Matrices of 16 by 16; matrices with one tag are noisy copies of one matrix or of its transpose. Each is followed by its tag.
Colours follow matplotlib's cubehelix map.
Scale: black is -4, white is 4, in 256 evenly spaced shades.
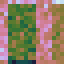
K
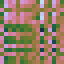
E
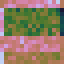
K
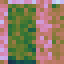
K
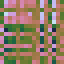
E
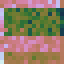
K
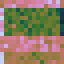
K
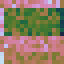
K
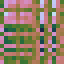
E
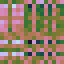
E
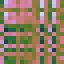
E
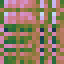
E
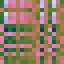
E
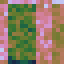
K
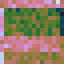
K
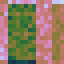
K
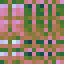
E
